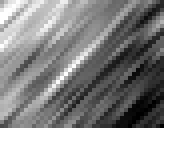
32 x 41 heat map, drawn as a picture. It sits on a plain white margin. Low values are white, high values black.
The bottom right is the ninth with the highest average. The grain runs diagonally up to the right. Values rise toward the bottom right. The top left is the ninth with the lowest average.
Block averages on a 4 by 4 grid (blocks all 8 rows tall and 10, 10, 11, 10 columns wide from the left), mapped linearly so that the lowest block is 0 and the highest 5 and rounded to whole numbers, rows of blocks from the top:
0123 | 1234 | 2244 | 2345
